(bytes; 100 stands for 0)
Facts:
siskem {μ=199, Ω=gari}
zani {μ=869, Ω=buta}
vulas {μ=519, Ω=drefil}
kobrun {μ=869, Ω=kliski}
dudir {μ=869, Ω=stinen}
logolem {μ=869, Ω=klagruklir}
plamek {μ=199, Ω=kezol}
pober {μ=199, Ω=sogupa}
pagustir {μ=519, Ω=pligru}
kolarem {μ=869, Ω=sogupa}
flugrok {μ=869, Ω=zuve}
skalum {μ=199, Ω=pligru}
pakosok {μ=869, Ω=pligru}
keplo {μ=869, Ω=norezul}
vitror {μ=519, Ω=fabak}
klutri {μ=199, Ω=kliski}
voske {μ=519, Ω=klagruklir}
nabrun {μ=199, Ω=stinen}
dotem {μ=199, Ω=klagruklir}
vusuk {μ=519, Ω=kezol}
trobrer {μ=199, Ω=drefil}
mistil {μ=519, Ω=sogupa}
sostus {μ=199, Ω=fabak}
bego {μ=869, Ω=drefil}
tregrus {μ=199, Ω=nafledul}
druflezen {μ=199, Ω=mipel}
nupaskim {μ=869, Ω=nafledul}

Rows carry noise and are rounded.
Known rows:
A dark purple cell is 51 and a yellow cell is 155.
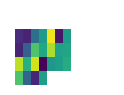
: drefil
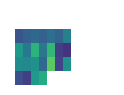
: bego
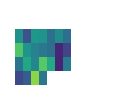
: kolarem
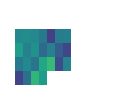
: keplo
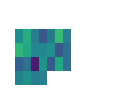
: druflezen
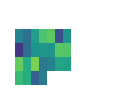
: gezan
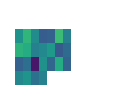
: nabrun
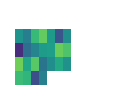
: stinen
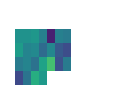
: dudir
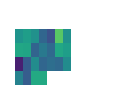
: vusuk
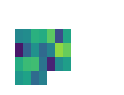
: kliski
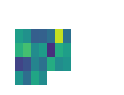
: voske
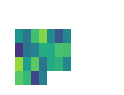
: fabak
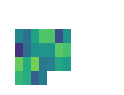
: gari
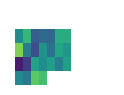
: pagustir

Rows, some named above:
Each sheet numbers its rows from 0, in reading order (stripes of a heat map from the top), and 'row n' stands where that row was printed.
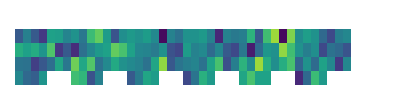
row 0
trobrer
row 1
stinen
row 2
nupaskim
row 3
dudir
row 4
pligru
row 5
kobrun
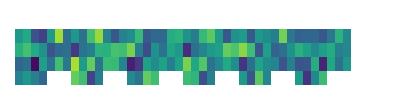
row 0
dotem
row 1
nafledul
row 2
pagustir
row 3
stinen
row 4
mistil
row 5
vulas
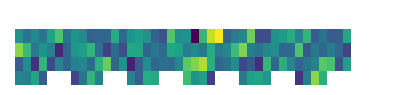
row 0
pober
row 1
logolem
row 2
vusuk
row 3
sogupa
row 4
skalum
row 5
pakosok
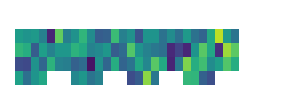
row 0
vitror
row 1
nabrun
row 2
kolarem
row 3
klagruklir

